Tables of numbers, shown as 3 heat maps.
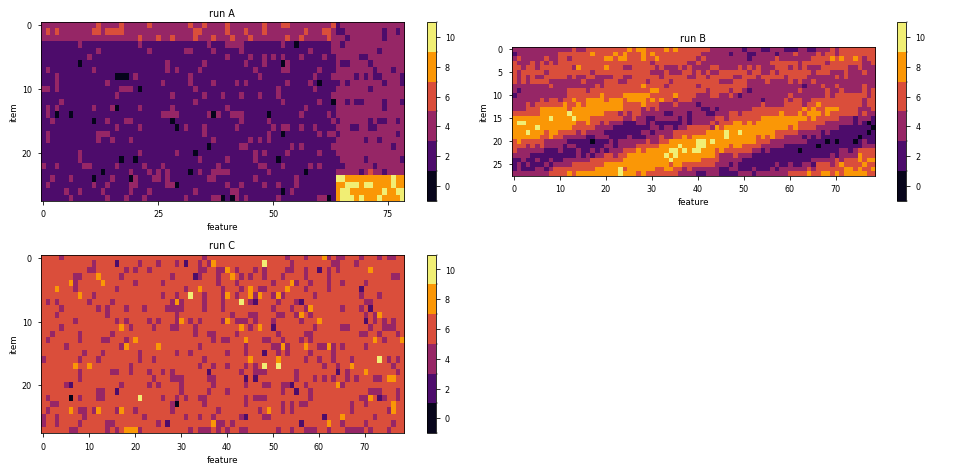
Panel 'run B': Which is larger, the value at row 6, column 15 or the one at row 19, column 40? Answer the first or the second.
the second
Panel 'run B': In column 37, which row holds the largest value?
22
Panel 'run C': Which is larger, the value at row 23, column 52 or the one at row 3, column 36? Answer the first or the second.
the second
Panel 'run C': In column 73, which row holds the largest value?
16
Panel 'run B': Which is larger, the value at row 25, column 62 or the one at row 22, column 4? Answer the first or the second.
the second
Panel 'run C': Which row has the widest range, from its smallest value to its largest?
22
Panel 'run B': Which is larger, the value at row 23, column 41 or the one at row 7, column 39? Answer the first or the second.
the first
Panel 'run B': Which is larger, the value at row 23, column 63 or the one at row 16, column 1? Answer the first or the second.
the second
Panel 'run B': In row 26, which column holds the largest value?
23
